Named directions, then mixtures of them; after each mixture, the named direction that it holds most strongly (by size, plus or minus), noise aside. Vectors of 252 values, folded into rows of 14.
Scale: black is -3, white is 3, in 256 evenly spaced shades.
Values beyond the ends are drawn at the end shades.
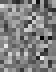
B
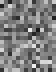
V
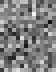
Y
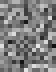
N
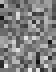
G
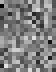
G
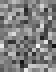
N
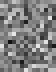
N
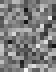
N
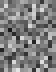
Y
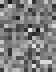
V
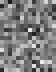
V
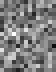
Y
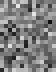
Y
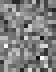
B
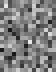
Y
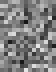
N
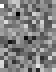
G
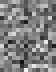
N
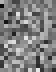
G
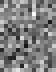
Y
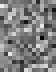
N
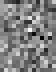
B
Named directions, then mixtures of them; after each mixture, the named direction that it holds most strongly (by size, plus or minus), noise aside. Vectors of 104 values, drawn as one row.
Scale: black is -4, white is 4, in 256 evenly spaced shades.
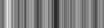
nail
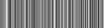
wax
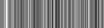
wax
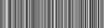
wax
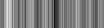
nail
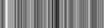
nail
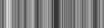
nail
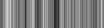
nail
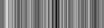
nail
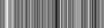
nail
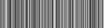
wax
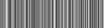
wax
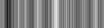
nail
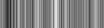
nail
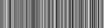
wax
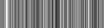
wax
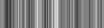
nail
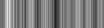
nail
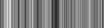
nail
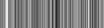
wax
